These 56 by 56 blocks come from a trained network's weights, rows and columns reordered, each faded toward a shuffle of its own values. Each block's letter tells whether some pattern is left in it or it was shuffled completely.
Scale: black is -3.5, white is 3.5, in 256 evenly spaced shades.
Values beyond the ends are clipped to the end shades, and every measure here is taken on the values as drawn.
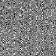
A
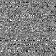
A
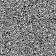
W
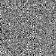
A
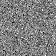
W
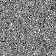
W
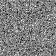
W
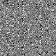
A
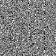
A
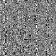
A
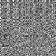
A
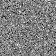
W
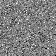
W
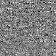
A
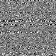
A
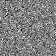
W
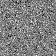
W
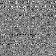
A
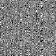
A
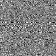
A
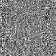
A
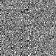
A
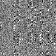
A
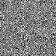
A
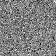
W
